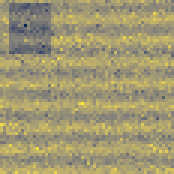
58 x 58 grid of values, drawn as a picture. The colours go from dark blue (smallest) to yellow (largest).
In the top left lies a patch that is lower than the rest. Horizontal stripes repeat 8 times down the table. The top left is the ninth with the lowest average.
